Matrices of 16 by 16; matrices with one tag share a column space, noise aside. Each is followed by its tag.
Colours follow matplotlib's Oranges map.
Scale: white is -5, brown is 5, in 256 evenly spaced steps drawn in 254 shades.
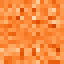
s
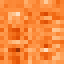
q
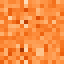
s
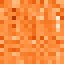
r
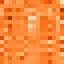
r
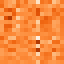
r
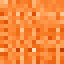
q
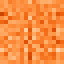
q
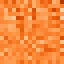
r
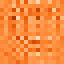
r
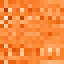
s
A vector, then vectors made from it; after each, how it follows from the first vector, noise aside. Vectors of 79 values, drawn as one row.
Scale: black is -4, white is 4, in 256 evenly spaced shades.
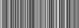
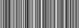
wrapped around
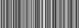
wrapped around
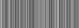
shrunk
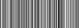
sign-scrambled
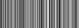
wrapped around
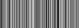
negated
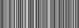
wrapped around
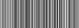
sign-scrambled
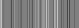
partly zeroed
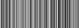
sign-scrambled
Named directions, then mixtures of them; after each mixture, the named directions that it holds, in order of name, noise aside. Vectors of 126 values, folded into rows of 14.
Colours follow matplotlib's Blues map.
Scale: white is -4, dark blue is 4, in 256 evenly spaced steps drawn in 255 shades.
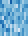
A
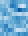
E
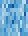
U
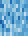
A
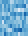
A, E, U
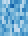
A, E, U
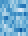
E, U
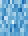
A, E, U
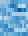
E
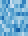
A, E, U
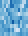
A, E, U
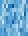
U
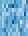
U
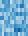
A, E
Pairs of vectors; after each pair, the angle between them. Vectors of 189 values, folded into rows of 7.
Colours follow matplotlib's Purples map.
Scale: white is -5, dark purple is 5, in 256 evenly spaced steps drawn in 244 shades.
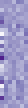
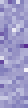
partly opposed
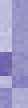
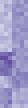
nearly parallel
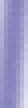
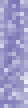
partly aligned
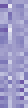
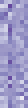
nearly opposite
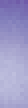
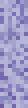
orthogonal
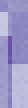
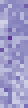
partly aligned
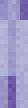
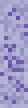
orthogonal
